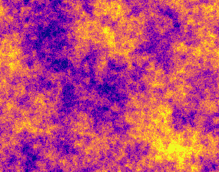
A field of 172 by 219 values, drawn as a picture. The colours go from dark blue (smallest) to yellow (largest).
Neither half mirrors the other. Overall the values sit about 50% of the way up the scale. The histogram is bell-shaped. No single row or column stands out from its neighbours. There are no regular stripes. The bottom right is the ninth with the highest average.
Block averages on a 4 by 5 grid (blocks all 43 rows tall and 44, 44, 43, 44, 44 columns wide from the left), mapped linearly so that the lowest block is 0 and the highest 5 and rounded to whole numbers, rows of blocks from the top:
1 1 5 2 4
3 0 2 2 4
3 1 0 4 2
1 2 3 5 5
